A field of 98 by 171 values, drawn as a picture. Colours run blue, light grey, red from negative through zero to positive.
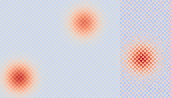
Mirror symmetry: none. Odd rows or columns: none. Slope: none. Seam: vertical, 70% of the way across, the left part calmer. Bumps: three.
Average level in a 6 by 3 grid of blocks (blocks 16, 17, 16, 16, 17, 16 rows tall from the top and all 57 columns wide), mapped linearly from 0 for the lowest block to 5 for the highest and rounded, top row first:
0 2 0
0 4 0
0 1 1
1 0 5
5 0 2
3 0 0
